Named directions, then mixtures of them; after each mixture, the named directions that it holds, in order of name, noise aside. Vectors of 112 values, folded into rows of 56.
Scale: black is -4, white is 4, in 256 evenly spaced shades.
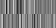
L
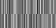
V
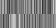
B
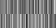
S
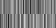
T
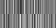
L, S, T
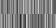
S, T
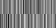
T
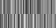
T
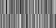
L, S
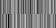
T, V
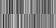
B, L, V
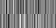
L, S, T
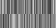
B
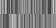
B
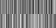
S, T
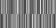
L, S, V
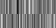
L, S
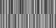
L, S, V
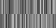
S, T, V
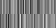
L, T, V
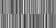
T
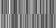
T, V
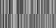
L, V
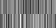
S, T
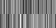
S, T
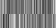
B
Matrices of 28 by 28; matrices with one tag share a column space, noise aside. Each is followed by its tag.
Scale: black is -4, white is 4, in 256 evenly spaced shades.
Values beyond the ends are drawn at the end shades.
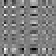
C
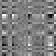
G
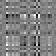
G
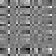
C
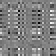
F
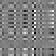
F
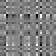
G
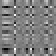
C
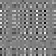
F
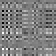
F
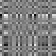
G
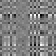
G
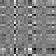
C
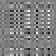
F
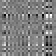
G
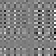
F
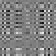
F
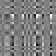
G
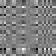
C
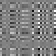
F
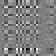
C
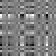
G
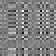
F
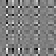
C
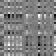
G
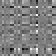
C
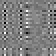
F
